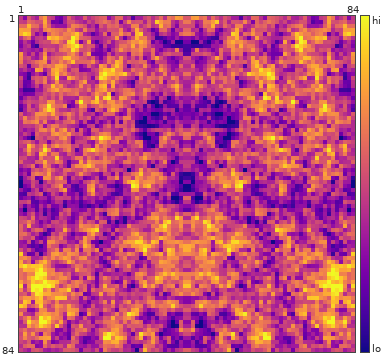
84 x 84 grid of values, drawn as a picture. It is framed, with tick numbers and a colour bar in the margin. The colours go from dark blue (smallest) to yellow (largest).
Grain: blotchy. Ninth with the lowest average: top middle. Mirror symmetry: left to right. Seam: none. Stripes: none.
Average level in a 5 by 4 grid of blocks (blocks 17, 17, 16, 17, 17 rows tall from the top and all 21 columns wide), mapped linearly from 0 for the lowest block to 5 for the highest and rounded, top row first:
4 3 3 4 | 4 0 0 4 | 0 1 1 0 | 4 5 5 4 | 5 3 3 5
